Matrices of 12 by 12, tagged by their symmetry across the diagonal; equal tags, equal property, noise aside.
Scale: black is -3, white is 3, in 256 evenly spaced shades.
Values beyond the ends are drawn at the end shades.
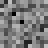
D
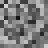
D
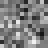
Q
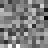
Q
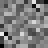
D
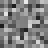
Q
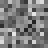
D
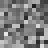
Q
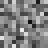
Q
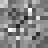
D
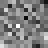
Q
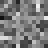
D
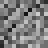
D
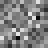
D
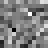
Q
